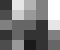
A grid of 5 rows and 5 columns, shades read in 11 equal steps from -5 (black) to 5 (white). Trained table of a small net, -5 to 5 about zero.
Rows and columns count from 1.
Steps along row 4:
up down same up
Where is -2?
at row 2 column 1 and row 5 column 1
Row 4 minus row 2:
-1 -4 -4 -3 -5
